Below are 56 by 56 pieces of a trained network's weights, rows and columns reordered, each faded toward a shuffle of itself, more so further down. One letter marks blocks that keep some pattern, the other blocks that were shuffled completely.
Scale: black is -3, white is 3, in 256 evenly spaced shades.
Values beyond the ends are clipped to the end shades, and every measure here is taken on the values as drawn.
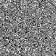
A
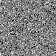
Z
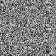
A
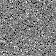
Z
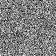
Z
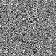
A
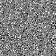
A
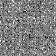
A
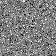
Z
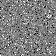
Z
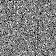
Z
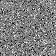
Z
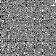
A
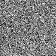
Z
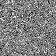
Z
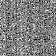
A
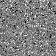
Z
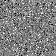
Z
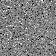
Z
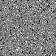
Z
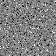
Z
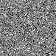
Z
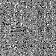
A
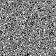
Z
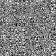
A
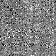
A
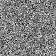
Z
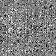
A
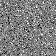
Z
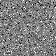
Z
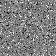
Z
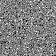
Z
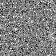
Z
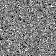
Z
